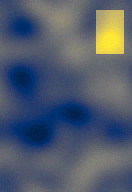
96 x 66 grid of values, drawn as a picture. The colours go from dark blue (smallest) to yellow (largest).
The top right is the ninth with the highest average. There are no regular stripes. The halves do not mirror each other. Most values sit low, with a long tail of high ones. In the top right lies a patch that is higher than the rest. Values change most from cell to cell in the top right. Overall the values sit about 30% of the way up the scale.
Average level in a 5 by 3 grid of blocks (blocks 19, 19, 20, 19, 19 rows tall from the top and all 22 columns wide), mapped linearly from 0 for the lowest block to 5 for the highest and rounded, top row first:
145
135
013
001
233
